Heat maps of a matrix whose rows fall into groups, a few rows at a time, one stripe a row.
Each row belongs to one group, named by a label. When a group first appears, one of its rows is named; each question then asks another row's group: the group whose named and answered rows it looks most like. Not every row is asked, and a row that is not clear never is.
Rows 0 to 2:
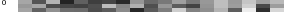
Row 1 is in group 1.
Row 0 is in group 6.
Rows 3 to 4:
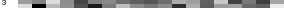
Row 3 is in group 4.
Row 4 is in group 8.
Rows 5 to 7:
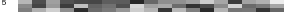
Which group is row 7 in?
4
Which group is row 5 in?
6
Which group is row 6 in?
8
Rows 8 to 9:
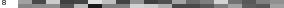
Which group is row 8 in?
4
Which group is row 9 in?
8
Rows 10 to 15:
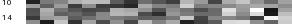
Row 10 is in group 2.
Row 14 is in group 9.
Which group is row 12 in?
1
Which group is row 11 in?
6
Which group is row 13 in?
1
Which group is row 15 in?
8
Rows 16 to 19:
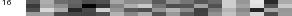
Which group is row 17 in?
1
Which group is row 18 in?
9
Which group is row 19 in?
1
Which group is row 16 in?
1
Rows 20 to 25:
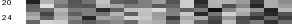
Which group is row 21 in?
9
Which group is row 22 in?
8
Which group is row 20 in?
9
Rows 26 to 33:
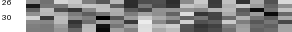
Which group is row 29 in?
4
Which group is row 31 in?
4
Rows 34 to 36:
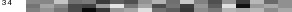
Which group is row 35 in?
1
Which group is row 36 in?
1
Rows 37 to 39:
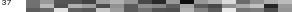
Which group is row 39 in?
4
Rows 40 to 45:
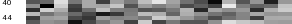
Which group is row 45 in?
1
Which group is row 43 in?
6
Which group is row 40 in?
8
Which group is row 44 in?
9
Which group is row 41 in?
8
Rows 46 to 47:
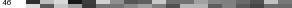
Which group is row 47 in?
4
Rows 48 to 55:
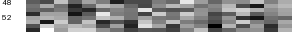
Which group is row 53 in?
8
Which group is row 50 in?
1
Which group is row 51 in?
9
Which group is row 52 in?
4
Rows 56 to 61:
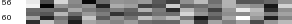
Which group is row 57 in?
8
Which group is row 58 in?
2
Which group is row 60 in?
8
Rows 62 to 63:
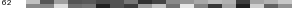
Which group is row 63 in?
6
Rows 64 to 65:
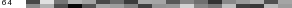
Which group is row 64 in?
2
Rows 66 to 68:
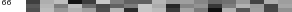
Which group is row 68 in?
2
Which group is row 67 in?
2
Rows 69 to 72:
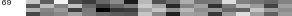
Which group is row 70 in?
2
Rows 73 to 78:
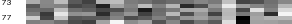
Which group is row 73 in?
4
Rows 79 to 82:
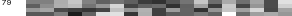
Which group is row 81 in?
1
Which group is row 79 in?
2
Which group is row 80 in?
2
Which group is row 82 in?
1
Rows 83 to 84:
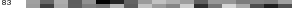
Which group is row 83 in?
6
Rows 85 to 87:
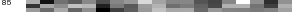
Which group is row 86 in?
2
